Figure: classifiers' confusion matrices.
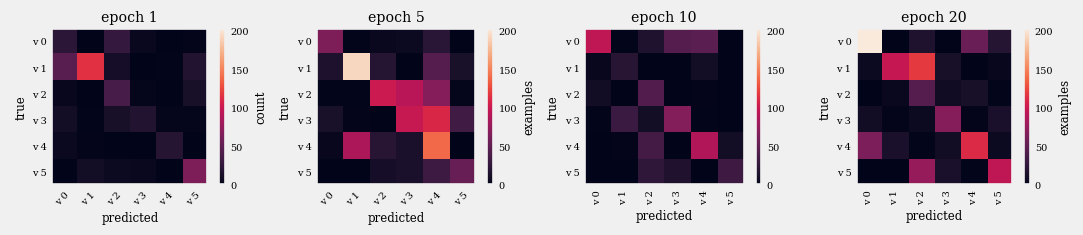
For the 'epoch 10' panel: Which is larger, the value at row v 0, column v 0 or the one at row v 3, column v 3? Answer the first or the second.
the first
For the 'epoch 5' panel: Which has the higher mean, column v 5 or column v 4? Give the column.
v 4
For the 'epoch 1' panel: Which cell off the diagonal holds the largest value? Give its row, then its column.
v 1, v 0
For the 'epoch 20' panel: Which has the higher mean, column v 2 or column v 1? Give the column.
v 2
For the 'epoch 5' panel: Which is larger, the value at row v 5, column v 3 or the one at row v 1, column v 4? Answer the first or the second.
the second
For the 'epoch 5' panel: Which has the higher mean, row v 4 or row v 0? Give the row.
v 4
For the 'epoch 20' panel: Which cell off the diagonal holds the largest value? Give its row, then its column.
v 1, v 2
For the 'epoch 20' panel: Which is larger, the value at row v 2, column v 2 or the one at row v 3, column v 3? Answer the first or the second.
the second
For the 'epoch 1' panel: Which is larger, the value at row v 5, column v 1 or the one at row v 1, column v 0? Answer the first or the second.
the second
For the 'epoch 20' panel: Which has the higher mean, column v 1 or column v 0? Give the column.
v 0
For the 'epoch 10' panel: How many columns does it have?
6
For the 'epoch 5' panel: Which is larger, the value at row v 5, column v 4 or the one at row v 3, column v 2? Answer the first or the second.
the first
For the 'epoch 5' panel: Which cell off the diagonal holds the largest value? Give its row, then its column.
v 3, v 4
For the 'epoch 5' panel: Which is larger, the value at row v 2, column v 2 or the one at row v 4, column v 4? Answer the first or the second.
the second
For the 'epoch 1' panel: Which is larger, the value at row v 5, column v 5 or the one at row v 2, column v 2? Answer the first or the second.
the first
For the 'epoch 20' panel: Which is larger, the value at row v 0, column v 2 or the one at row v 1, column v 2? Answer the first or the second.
the second
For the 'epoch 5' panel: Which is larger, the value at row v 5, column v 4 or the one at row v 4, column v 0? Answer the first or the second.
the first
